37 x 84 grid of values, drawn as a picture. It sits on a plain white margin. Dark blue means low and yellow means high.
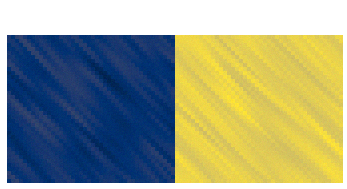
The table splits into one row of 2 panels. Panel 1,1: very low, slanting down to the right, faint in contrast. Panel 1,2: very high, slanting down to the right, faint in contrast.
